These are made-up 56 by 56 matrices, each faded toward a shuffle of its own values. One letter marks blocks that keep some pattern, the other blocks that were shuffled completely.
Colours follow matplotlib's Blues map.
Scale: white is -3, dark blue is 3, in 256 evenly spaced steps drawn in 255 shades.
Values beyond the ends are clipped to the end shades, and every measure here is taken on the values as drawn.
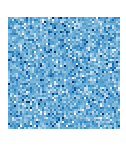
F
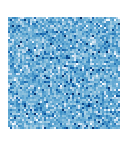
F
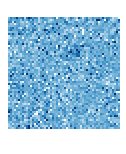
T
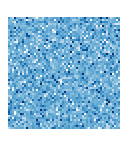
F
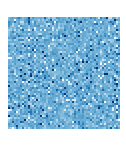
T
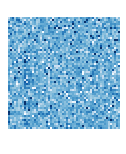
T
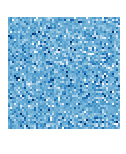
T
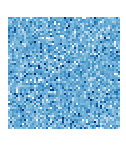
T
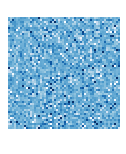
T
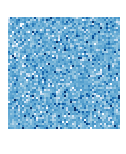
F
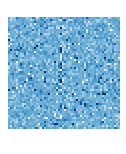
T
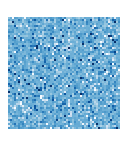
T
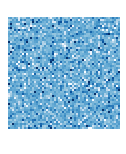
T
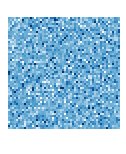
T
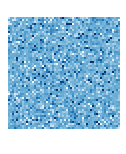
F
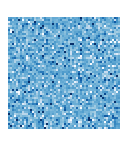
T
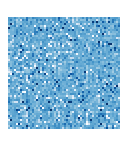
T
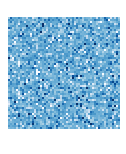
F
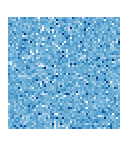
F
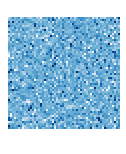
T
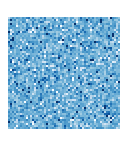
F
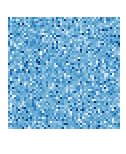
T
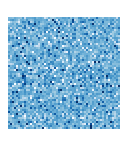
T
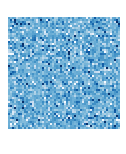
T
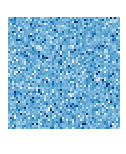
T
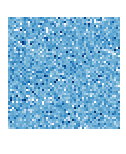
F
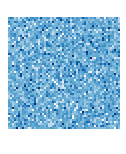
F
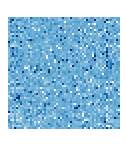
T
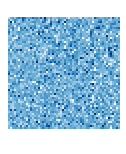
T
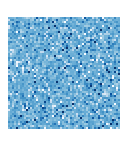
F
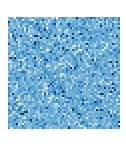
F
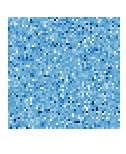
F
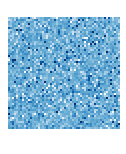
F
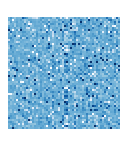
T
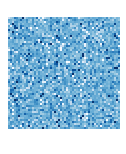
T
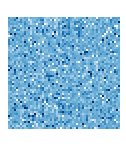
T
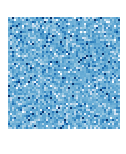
F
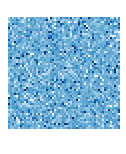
F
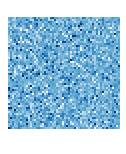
T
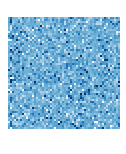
T
